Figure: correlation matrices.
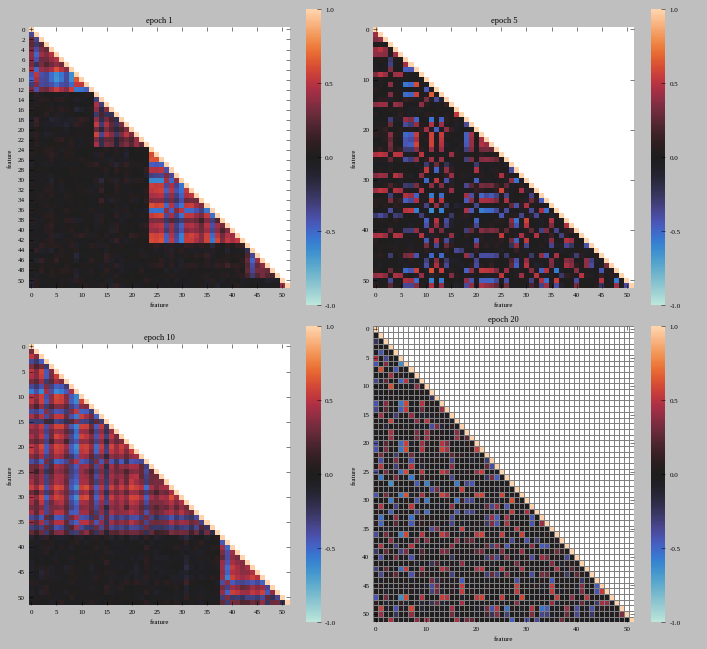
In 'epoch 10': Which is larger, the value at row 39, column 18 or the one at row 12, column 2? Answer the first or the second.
the second
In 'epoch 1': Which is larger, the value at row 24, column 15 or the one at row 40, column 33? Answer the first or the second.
the second
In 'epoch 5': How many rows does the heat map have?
52
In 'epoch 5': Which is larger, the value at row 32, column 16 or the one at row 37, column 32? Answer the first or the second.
the first
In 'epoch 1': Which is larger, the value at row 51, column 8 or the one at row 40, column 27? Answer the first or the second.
the first
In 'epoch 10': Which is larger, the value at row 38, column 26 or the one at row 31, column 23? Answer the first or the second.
the first
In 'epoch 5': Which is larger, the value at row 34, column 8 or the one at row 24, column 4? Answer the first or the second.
the first
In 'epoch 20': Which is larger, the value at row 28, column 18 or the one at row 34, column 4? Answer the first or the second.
the second
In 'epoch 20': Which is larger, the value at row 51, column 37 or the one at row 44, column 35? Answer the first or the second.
the first
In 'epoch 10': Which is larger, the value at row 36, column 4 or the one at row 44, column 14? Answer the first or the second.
the second
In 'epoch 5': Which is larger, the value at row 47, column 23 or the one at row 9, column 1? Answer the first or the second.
the second
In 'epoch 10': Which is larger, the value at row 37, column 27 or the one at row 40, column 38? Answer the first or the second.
the second
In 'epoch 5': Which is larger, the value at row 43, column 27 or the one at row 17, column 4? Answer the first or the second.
the second
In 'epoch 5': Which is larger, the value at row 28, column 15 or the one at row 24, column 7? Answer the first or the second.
the first
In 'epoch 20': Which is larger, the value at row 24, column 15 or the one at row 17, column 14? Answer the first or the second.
the first
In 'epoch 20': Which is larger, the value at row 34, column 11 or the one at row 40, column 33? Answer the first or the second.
the second
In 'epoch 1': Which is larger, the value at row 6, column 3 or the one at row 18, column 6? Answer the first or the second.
the first
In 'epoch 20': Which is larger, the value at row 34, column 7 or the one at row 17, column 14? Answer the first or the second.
the second
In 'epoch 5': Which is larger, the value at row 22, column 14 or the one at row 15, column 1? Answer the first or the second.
the second
